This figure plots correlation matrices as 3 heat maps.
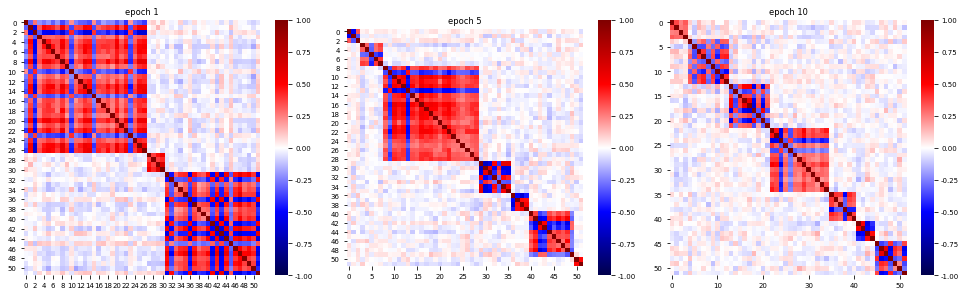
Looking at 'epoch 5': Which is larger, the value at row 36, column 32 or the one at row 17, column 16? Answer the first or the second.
the second
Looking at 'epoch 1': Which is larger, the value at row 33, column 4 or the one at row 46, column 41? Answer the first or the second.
the first
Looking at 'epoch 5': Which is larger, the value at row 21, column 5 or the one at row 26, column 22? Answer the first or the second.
the second
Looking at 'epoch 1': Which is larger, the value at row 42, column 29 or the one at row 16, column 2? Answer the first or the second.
the first
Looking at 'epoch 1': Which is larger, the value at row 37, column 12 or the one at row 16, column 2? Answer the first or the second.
the first
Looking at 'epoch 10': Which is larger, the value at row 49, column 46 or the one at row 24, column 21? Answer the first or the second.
the first
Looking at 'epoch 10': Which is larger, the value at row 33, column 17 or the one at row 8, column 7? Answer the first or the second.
the first
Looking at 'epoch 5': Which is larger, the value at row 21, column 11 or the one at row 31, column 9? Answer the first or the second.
the first
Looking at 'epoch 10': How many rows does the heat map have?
52
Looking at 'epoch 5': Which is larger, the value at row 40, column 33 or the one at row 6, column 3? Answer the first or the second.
the second
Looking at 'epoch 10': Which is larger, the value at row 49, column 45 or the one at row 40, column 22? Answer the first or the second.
the second
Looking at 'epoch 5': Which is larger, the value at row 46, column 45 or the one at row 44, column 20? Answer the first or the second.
the first
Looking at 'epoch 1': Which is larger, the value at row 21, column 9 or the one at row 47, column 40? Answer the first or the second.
the second
